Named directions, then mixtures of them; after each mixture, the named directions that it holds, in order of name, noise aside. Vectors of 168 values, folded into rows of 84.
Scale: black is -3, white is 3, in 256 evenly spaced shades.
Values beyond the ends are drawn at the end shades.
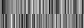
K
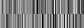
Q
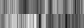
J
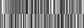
K, Q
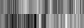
J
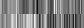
J, Q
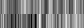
J, K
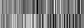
J, Q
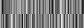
K, Q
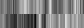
J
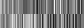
J, Q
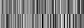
Q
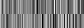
Q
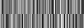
K, Q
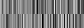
Q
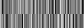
K, Q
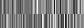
Q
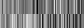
J, Q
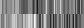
J, Q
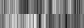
J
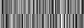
K, Q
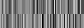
Q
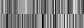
J, Q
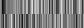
K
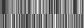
K, Q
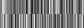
K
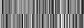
K, Q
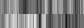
J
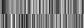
K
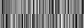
K, Q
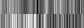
J, Q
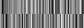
K, Q
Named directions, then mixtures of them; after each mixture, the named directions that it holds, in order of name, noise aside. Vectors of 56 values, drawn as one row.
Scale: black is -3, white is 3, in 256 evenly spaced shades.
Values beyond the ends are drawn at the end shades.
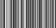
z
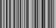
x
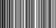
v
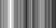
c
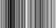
c, v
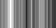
c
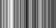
c, x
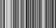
c, z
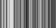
c, x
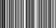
v, z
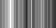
c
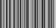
x
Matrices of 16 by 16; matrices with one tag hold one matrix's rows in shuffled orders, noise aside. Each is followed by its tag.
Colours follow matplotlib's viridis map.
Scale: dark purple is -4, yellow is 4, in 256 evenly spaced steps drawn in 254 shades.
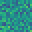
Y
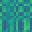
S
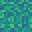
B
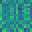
S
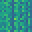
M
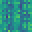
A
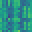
A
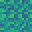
B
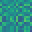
S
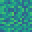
B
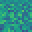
B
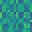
S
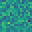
Y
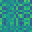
S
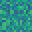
Y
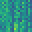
M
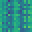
A
